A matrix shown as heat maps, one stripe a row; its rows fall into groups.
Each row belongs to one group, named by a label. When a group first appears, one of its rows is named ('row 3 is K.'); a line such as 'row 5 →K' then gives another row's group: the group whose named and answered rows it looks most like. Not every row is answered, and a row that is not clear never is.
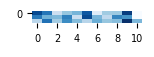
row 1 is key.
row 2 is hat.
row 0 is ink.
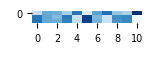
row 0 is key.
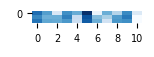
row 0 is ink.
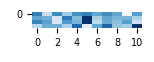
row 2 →ink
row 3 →key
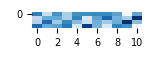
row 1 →key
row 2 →hat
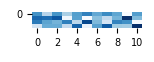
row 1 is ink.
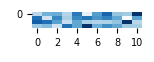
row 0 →key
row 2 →ink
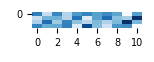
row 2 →hat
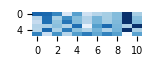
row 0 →ink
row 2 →hat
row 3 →key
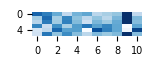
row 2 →hat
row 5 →hat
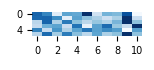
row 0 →ink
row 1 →ink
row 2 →hat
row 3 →key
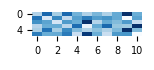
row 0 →hat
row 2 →ink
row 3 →key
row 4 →hat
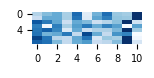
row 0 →key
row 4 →ink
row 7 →ink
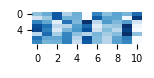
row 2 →ink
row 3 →ink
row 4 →ink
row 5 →hat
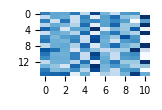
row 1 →key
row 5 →key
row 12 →key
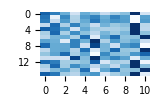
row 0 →ink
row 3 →hat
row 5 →hat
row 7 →ink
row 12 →ink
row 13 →hat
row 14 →key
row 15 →ink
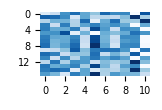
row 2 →key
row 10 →ink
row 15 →ink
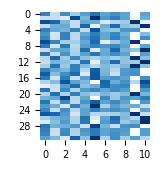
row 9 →key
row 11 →hat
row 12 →key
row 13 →hat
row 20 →hat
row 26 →key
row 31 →ink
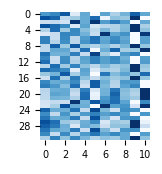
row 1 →ink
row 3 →ink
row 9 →key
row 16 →hat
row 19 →key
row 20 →key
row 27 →ink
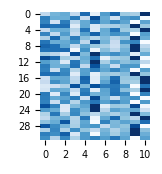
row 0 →key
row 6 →hat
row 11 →ink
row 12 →ink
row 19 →key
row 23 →ink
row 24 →ink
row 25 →hat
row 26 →key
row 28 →ink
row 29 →hat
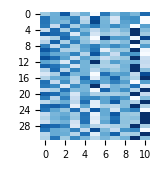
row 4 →hat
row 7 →hat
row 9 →ink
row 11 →ink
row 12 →ink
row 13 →ink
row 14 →hat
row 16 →key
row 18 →ink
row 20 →ink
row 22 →key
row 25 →key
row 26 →key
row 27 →key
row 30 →key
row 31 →hat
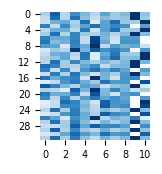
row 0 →hat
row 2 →key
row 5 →hat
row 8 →ink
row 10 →key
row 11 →key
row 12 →hat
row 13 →ink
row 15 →hat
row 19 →ink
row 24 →hat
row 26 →ink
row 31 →hat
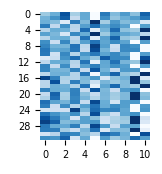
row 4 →key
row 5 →ink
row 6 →key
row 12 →key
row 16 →ink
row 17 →hat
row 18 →key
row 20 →hat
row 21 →hat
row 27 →ink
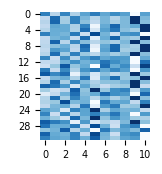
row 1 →hat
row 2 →hat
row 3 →key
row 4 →key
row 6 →key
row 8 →key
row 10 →hat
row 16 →key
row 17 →hat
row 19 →ink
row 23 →key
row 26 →ink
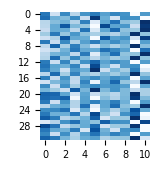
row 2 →key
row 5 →hat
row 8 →hat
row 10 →key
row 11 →hat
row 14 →ink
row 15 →hat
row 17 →key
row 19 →ink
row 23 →key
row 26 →ink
